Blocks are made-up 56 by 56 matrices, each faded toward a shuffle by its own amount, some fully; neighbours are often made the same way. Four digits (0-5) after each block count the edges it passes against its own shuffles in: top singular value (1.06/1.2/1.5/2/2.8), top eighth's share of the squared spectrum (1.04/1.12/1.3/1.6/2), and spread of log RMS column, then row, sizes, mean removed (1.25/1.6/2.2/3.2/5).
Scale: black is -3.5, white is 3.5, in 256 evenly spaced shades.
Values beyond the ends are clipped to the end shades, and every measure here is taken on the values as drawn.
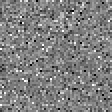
2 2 0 0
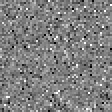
0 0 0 0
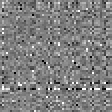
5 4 2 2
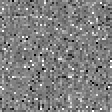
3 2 0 1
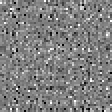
4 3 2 1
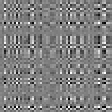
5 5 4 4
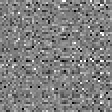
4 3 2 2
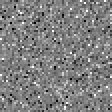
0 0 0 0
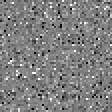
3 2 0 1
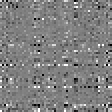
4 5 3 3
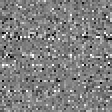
1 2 1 3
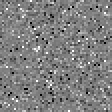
0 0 0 0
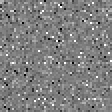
1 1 0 0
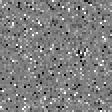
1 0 0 0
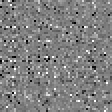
2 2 2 2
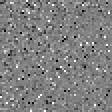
1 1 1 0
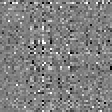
4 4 2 2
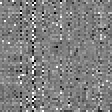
4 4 3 2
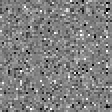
3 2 1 1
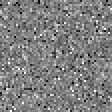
2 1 0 0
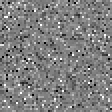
1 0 0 0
